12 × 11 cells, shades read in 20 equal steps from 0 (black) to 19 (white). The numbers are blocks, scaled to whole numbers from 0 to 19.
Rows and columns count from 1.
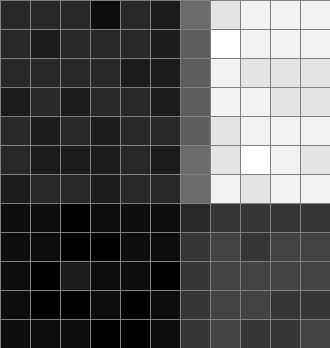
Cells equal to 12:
0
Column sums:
24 21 22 19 23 20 71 148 147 146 146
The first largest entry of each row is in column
9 8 8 8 9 9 8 8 8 8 8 8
